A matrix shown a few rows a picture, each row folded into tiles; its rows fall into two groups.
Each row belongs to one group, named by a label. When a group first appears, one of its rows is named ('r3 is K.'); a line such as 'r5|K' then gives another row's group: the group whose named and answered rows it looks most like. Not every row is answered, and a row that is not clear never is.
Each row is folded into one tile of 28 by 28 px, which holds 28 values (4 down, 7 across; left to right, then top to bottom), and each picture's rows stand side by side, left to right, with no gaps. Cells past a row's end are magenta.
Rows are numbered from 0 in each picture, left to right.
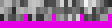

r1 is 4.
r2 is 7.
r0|4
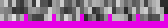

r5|4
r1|4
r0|7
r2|7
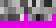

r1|4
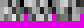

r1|7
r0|7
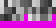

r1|7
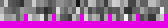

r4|7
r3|7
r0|7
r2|4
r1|7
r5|4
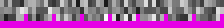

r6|4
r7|4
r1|4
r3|4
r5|7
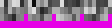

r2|7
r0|4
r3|4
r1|4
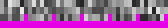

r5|4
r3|7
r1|7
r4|4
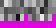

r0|7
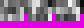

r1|4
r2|4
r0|7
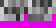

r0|7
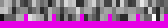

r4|4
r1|7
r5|7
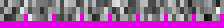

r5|7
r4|7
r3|4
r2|4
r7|4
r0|4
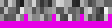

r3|4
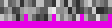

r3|7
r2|7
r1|4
